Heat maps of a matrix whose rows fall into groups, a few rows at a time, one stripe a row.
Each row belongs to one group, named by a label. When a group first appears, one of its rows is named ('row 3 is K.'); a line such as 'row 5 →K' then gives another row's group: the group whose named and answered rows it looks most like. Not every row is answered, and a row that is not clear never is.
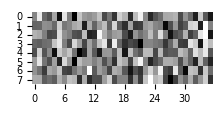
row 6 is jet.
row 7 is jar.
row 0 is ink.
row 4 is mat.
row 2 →jar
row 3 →jet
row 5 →ink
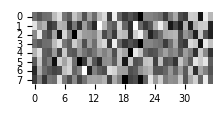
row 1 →jar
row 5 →mat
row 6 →ink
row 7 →jet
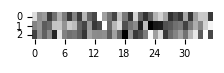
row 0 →jar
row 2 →jet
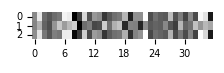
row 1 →mat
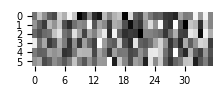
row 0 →mat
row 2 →jet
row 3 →jar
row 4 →jet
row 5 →jar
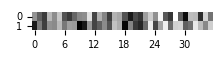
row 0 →jet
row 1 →mat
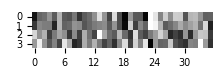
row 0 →jet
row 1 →jet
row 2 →jar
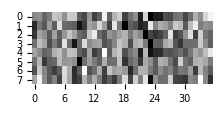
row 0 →mat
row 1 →jet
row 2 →ink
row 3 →ink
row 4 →mat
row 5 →mat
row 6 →ink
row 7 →ink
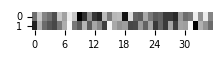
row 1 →ink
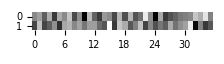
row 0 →mat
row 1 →ink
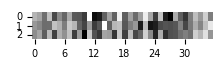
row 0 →mat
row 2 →mat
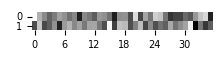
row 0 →jar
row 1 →ink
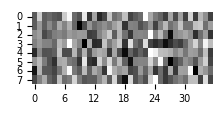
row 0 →ink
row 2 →jar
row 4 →jet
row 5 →jar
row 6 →ink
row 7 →jet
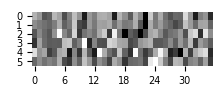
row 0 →jar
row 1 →jar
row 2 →jet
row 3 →ink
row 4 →jar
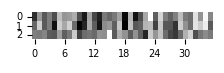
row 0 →mat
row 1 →mat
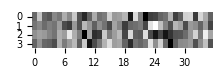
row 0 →ink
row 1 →jet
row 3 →jar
